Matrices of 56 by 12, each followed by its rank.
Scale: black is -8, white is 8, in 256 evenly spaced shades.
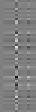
one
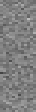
full rank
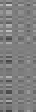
one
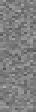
full rank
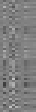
two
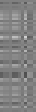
one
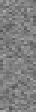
full rank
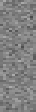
full rank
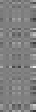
one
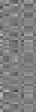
two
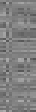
two
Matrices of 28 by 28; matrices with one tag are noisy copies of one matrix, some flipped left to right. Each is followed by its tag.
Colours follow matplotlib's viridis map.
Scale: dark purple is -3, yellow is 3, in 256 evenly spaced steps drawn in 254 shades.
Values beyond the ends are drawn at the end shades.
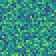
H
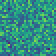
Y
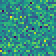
H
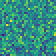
Y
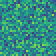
H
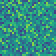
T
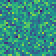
T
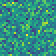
T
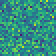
H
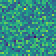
H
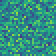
H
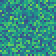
H
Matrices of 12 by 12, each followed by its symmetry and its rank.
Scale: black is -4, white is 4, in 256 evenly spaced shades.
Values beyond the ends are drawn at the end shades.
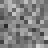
neither, full rank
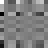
neither, rank one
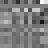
neither, rank two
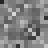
symmetric, full rank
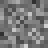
symmetric, full rank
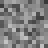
neither, full rank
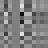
neither, rank one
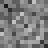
symmetric, full rank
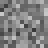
neither, full rank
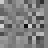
neither, rank two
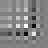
symmetric, rank one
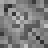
symmetric, full rank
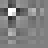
symmetric, rank one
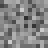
neither, full rank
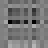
neither, rank one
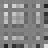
symmetric, rank one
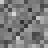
symmetric, full rank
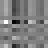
neither, rank one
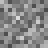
symmetric, full rank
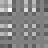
symmetric, rank one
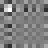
symmetric, rank one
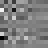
neither, rank two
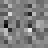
neither, rank two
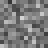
neither, full rank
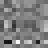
neither, rank two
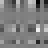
neither, rank one
